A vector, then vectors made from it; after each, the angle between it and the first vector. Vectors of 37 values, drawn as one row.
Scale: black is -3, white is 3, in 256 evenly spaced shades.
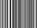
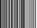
partly opposed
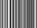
nearly parallel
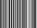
partly opposed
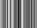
partly aligned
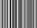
nearly parallel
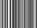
nearly parallel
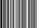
orthogonal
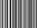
nearly parallel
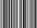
partly opposed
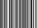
orthogonal
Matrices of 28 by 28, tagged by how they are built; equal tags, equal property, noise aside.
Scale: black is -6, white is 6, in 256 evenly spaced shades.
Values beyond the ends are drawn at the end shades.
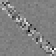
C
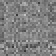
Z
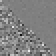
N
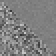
N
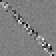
C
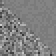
N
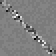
C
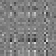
Z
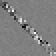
C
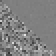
N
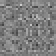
Z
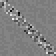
C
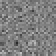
Z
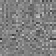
Z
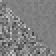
N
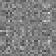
Z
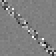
C
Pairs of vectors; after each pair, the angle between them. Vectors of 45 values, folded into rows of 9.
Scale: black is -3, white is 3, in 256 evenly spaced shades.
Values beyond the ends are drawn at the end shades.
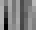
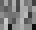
partly opposed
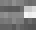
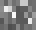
orthogonal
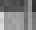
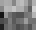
nearly opposite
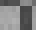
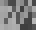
partly aligned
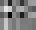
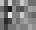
nearly opposite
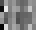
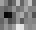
orthogonal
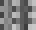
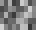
partly opposed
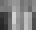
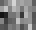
partly aligned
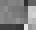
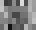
partly aligned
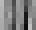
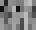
partly opposed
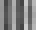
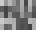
orthogonal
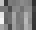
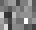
partly aligned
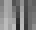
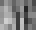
nearly parallel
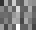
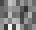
partly aligned
